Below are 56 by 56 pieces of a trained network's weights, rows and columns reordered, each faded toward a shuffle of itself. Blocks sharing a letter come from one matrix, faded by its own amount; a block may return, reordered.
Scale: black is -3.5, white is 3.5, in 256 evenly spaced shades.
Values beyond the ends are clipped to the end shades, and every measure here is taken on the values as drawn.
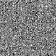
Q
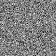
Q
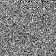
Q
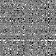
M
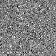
Q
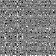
M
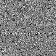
Q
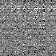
M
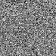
Q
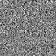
Q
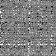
M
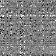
M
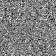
Q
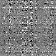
M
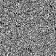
Q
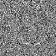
Q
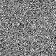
Q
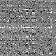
M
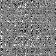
M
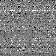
M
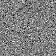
Q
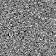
Q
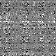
M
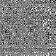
M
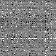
M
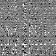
M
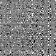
M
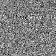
Q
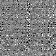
M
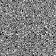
Q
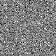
Q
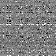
M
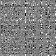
M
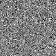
Q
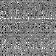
M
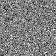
Q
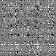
M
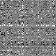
M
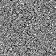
Q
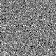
Q
